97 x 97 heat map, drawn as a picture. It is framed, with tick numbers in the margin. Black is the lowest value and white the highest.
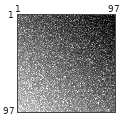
Odd rows or columns: none. Ninth with the highest average: bottom left. Slope: up to the bottom left. Ninth with the lowest average: top right. Stripes: none. Mirror symmetry: none.
